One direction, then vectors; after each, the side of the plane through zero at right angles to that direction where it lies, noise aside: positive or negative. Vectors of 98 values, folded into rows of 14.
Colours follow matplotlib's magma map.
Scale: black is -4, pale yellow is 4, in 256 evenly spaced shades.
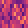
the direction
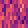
negative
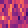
negative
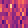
negative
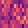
positive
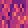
positive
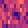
negative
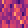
positive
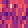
negative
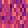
positive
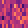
positive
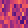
negative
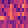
negative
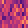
positive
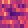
positive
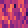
negative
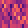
positive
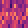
positive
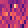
positive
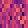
positive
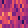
negative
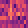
negative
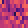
negative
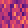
positive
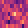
positive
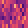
positive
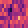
positive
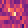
positive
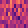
negative
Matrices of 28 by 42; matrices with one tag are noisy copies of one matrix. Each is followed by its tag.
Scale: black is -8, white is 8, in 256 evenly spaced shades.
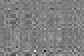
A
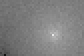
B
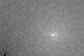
B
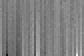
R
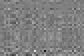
A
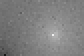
B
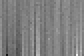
R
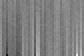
R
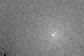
B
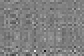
A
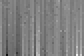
R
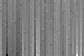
R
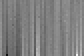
R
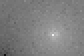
B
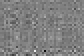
A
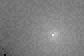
B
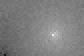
B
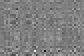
A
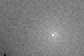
B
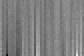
R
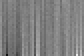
R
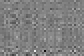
A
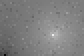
B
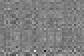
A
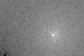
B
